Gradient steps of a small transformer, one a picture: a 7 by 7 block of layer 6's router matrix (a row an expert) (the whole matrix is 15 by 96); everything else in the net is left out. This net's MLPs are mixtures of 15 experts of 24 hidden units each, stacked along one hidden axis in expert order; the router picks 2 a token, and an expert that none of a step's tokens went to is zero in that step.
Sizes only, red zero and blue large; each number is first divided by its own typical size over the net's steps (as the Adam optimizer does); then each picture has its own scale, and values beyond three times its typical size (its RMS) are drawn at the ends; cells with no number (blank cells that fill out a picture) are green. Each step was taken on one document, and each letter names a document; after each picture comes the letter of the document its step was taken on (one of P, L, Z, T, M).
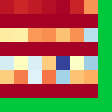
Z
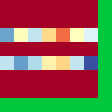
Z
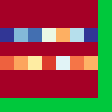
Z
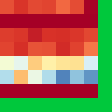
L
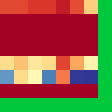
L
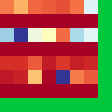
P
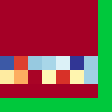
L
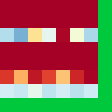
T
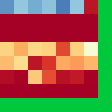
L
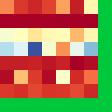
P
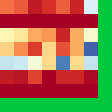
Z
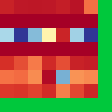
P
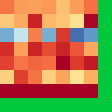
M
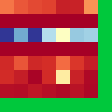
P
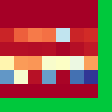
L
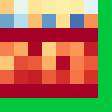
M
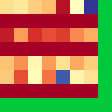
Z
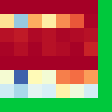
T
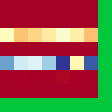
Z
